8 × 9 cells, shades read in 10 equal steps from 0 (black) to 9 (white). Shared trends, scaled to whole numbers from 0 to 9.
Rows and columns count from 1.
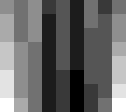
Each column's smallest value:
5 4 4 1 2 0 2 2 4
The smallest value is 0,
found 3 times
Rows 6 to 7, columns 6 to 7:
0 3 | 0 2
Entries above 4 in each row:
2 3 3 3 3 3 3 3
